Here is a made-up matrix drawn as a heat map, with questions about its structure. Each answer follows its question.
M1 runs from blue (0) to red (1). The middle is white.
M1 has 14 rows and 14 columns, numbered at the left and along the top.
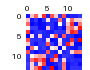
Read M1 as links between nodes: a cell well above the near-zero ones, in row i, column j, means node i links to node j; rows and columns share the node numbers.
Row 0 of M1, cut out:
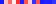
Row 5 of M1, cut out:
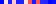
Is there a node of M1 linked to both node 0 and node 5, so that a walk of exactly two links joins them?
yes
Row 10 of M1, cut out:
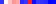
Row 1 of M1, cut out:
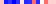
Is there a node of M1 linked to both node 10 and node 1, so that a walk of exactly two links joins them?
no
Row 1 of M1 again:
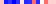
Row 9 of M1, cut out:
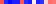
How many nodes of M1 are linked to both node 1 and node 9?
6
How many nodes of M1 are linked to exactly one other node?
0
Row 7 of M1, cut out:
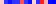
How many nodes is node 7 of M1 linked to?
5
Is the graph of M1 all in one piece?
yes
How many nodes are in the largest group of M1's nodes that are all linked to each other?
2
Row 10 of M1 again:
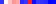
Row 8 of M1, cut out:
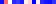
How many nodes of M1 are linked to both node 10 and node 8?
3
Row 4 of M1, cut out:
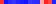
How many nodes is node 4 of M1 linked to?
4
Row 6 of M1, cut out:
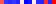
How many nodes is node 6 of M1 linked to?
5
